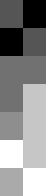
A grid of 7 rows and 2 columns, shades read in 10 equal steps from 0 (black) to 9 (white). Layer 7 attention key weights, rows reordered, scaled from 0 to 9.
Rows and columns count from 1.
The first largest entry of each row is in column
1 2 1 2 2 1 2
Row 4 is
4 7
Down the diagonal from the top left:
3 3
